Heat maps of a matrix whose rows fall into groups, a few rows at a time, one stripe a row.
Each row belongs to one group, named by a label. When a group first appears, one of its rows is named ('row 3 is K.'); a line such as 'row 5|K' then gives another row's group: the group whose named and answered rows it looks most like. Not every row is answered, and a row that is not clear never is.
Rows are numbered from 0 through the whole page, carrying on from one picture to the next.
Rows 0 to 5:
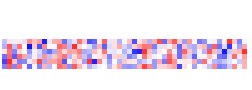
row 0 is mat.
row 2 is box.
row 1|box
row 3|box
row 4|mat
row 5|box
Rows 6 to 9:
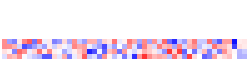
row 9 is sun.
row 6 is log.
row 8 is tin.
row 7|sun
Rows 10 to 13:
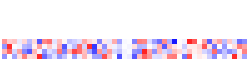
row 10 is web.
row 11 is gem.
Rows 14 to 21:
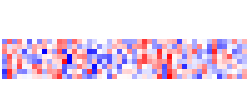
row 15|web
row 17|sun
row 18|sun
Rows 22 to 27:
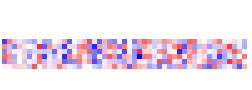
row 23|tin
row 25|tin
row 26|gem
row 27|web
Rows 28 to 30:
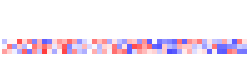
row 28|log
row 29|web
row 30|web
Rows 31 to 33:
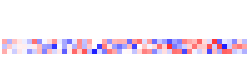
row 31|web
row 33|tin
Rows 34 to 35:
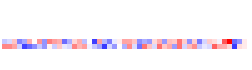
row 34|mat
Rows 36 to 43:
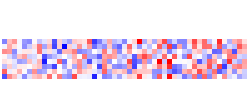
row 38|log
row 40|mat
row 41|gem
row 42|web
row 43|mat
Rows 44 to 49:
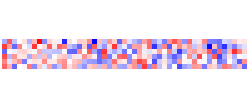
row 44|tin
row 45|web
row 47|web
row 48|web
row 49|log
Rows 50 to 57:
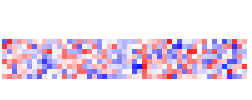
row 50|gem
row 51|log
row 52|web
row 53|log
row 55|box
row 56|tin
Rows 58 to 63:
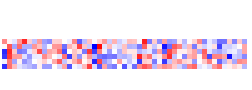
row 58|log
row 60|mat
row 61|sun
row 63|sun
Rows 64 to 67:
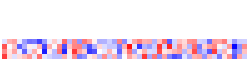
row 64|sun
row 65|mat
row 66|mat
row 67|log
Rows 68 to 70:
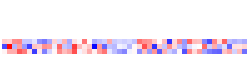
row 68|sun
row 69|box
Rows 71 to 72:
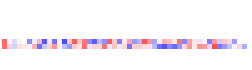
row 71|tin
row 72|web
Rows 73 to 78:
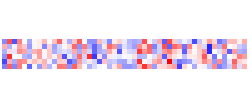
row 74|tin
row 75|tin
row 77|gem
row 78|box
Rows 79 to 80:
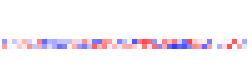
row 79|tin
